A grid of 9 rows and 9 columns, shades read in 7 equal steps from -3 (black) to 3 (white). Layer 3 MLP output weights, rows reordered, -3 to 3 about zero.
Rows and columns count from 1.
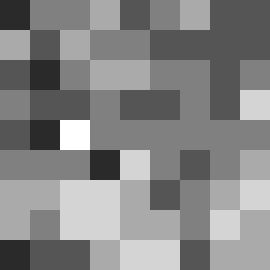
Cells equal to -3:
0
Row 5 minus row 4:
-1 -1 4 0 1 1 0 1 -2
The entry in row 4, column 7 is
0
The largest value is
3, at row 5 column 3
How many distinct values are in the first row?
4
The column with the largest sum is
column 3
